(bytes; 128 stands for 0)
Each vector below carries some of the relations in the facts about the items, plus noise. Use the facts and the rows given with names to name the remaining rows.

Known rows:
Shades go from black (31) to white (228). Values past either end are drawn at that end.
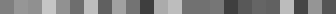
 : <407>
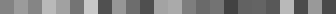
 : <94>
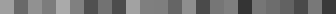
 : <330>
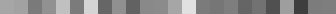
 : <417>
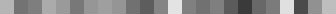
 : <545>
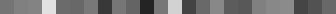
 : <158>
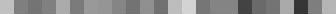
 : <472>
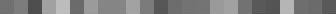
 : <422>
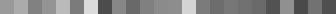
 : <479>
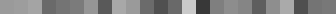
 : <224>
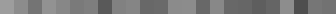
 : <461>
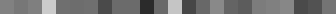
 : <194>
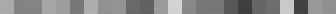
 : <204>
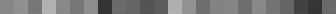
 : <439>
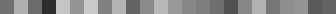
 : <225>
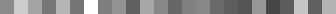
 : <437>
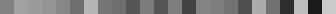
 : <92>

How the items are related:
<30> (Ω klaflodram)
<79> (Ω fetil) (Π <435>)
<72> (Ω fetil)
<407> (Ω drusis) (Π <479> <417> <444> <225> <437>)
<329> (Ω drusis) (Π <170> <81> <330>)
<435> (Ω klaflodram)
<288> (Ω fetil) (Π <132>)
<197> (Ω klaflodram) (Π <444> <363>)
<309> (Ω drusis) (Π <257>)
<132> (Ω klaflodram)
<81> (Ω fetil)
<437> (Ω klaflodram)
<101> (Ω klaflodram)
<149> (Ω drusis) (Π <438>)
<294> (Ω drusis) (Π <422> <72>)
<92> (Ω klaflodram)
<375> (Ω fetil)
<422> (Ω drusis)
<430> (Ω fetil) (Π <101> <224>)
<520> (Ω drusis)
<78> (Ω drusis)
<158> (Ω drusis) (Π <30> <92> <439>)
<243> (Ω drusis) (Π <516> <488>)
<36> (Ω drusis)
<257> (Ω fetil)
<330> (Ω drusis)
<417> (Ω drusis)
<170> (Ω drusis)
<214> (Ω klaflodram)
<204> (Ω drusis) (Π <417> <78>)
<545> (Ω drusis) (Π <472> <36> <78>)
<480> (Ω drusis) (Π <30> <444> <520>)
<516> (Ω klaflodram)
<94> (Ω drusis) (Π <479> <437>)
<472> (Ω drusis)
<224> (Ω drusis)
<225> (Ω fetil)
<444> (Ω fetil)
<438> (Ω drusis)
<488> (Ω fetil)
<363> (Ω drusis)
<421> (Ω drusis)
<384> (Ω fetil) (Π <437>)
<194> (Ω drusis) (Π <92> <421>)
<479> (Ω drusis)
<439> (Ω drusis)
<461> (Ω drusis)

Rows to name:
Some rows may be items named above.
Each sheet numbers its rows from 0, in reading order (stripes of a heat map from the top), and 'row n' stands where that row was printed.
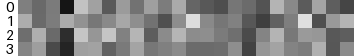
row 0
<81>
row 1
<545>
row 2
<225>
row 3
<257>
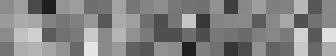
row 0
<257>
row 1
<224>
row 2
<101>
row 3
<197>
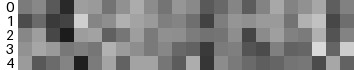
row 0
<375>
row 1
<72>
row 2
<257>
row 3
<214>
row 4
<243>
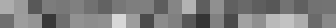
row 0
<438>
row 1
<430>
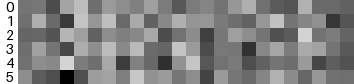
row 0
<422>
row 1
<444>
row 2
<294>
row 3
<384>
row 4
<480>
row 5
<488>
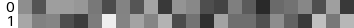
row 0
<329>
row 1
<516>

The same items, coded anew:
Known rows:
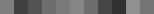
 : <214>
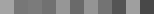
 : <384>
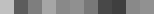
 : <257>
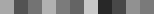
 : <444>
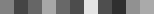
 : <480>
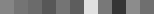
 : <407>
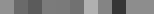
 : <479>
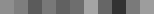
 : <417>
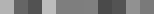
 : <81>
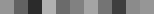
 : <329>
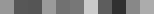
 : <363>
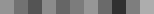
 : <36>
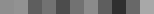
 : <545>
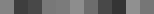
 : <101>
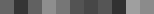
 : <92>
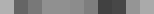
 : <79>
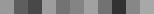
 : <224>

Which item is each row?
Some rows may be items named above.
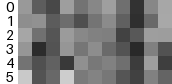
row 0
<224>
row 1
<545>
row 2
<72>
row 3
<516>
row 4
<437>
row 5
<488>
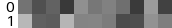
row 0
<437>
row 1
<430>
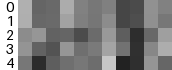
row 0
<375>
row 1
<225>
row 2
<204>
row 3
<461>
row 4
<197>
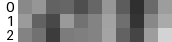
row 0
<204>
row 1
<224>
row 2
<294>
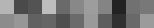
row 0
<243>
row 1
<204>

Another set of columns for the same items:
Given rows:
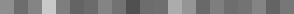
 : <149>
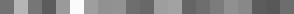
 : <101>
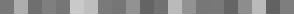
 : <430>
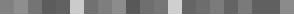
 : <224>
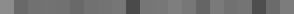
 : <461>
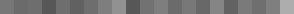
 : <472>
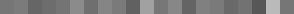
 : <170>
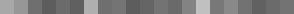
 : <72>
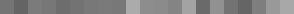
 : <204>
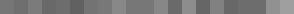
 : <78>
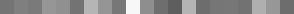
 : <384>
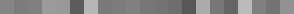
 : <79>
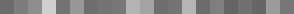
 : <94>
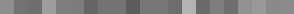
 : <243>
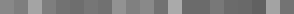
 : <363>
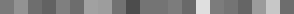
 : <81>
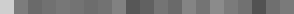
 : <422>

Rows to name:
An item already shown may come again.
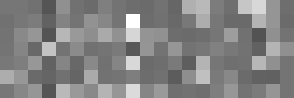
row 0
<488>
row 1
<225>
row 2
<437>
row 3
<329>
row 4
<444>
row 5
<72>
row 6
<437>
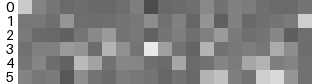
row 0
<422>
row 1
<545>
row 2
<257>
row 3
<384>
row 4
<516>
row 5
<488>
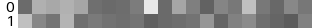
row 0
<197>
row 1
<294>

